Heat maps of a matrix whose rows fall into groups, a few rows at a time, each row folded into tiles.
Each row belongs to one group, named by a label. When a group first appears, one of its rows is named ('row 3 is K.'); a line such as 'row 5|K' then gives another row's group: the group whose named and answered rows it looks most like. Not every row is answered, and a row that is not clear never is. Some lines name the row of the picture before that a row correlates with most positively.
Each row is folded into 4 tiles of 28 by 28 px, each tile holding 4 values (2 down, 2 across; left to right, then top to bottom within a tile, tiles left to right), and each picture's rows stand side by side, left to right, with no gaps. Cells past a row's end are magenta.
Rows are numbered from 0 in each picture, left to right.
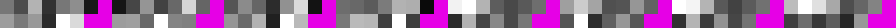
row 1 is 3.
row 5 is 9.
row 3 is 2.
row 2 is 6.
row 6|9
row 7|9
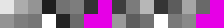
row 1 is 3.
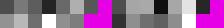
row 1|6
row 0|3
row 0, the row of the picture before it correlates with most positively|1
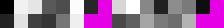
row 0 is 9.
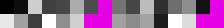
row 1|6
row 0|3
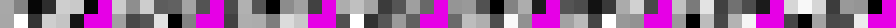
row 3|9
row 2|6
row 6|6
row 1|3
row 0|2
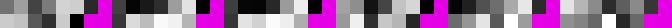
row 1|2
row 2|2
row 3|2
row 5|3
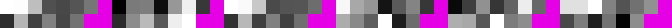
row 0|9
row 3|3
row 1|6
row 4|3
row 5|9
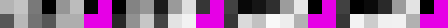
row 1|6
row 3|2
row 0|6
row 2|2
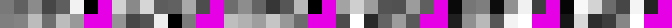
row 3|9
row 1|3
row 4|6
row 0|6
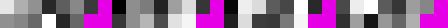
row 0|3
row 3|9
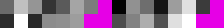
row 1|6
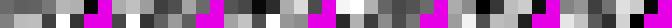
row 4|2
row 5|2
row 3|9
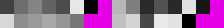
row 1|2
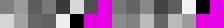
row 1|6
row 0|2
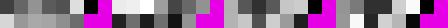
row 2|2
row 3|2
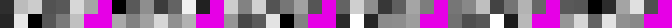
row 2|3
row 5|2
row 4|3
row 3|9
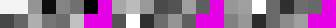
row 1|9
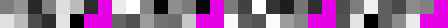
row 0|2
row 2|3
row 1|6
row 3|9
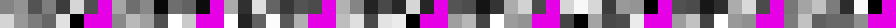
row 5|6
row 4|2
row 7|9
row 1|6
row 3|2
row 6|2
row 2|3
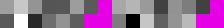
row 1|6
